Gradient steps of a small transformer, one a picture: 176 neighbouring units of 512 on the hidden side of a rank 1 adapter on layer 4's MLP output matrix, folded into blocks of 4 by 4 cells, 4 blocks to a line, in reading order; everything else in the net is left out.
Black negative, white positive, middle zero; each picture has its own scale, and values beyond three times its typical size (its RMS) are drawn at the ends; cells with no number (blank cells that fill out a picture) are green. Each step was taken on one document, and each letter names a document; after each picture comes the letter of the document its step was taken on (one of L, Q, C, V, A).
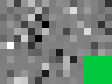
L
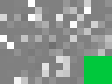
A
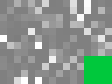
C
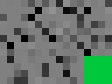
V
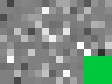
V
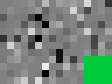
C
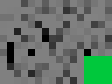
V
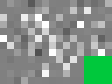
A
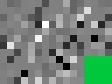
A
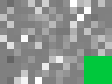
L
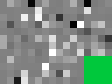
A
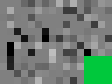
V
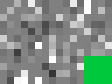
C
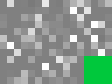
L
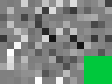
V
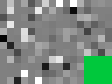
L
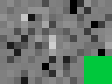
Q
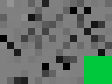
L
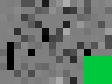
V
